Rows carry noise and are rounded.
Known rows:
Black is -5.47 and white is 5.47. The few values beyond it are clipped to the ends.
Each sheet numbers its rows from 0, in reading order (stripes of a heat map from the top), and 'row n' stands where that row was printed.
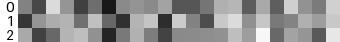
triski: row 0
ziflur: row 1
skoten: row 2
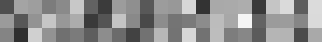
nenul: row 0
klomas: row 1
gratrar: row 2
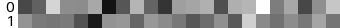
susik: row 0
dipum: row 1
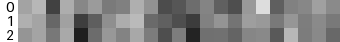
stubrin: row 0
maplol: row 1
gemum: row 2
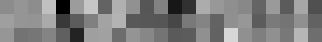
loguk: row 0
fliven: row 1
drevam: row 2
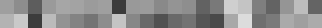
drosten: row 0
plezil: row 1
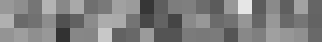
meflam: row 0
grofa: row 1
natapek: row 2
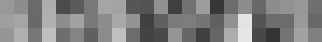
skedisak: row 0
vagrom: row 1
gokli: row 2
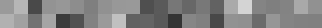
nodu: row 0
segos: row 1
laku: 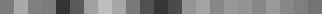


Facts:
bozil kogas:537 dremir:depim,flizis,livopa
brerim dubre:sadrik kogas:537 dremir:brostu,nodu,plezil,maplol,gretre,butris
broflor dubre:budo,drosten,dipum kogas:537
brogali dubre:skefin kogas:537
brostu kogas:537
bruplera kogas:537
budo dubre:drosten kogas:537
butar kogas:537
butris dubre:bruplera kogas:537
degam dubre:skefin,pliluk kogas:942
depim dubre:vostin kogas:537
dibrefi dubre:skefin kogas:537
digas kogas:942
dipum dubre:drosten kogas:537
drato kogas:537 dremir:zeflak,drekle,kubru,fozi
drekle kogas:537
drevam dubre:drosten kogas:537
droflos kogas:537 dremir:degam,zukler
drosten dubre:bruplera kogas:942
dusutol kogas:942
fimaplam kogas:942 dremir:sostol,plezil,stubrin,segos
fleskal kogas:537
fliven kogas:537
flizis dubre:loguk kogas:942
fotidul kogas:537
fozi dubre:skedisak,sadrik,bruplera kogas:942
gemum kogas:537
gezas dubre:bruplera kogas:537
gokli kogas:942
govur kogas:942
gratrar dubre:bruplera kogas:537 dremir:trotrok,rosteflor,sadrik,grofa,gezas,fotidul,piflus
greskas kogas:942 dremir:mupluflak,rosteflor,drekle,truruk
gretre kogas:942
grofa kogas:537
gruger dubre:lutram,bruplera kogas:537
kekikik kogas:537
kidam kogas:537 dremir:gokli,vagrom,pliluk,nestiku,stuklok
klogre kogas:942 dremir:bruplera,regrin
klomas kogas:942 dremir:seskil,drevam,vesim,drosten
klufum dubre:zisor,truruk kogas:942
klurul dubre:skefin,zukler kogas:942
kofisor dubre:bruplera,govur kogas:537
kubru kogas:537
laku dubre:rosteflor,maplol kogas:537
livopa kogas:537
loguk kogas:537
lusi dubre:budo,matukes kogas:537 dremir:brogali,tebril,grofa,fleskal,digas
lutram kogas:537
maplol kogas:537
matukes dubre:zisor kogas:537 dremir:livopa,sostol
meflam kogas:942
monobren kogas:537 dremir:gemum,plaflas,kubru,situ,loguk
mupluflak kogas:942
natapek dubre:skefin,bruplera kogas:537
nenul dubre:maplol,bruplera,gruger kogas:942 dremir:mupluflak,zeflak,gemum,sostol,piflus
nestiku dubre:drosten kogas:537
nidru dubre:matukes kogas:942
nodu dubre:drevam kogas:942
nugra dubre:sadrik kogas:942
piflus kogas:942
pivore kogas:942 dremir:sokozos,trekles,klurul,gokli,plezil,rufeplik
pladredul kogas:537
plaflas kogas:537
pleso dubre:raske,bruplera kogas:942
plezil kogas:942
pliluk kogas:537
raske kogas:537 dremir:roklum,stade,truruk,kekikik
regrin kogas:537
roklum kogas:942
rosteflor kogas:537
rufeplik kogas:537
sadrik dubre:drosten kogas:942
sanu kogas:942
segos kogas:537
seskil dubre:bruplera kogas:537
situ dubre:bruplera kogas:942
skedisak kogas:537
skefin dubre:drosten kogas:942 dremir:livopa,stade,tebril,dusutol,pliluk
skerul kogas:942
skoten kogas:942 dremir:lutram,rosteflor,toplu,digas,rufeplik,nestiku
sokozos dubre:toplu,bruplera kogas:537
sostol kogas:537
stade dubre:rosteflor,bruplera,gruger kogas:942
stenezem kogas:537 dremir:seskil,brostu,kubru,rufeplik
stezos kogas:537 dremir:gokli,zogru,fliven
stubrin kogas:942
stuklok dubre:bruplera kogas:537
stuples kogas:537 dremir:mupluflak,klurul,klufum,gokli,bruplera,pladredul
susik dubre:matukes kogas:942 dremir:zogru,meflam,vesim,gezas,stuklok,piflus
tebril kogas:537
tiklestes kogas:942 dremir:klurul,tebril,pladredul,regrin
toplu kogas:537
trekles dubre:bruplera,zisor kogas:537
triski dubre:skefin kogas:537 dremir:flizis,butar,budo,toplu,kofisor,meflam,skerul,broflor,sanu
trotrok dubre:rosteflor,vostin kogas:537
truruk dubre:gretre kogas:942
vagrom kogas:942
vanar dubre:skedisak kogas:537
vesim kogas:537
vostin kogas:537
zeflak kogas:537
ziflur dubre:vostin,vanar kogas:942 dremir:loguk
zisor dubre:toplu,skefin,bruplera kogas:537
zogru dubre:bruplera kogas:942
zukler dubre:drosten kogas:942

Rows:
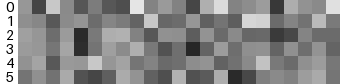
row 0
bozil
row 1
zukler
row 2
bruplera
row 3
plaflas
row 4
pleso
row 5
vanar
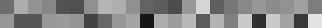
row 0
depim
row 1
greskas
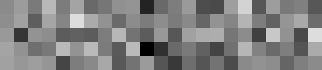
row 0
piflus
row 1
situ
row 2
raske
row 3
truruk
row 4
zisor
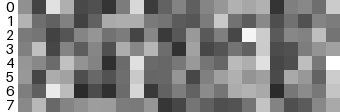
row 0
kidam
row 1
tebril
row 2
sadrik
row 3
klurul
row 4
pivore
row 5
droflos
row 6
stezos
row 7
klufum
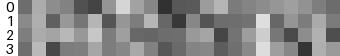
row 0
trotrok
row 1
degam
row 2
zogru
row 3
nidru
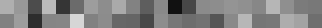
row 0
kubru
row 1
fozi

